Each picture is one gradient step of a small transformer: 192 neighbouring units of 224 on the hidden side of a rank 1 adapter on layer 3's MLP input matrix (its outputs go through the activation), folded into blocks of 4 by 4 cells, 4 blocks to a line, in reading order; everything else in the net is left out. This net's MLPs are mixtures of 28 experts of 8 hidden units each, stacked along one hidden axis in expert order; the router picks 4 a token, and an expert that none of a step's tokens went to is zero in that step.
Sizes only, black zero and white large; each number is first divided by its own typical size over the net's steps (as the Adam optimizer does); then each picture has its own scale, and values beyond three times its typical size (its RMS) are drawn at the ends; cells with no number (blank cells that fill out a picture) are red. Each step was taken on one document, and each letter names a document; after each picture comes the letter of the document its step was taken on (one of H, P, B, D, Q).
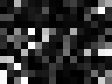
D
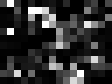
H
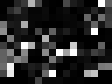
D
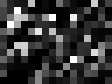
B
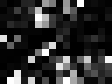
H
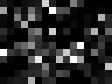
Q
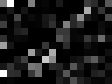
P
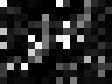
B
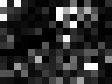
H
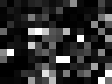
Q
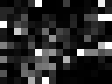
D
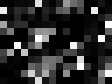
Q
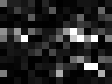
B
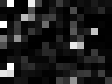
P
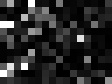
P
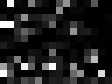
P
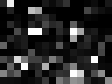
P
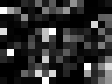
Q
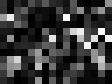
D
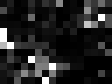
H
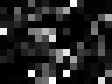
Q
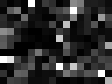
B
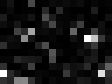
P
